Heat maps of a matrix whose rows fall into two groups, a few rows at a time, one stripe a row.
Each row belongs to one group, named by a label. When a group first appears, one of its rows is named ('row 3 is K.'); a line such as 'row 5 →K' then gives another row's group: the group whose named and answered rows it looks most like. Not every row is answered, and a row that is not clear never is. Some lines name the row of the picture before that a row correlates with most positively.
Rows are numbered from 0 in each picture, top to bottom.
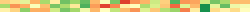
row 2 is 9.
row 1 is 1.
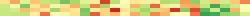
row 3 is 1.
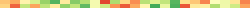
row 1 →9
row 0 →9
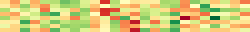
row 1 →9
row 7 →9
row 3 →9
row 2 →1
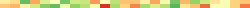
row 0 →9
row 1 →9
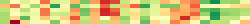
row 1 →9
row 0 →1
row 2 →1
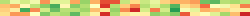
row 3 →9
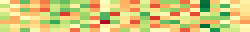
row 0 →9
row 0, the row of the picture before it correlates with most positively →2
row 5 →9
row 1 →1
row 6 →1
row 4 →1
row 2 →9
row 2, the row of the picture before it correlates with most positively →2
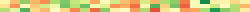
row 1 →9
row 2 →1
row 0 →9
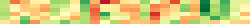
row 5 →9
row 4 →1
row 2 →1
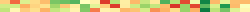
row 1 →1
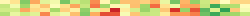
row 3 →1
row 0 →9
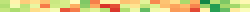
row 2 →1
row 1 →1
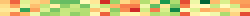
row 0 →9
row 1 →9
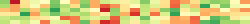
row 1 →1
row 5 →1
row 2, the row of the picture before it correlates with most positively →2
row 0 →1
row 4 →1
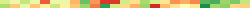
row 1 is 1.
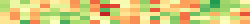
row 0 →1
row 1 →1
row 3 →9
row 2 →1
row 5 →9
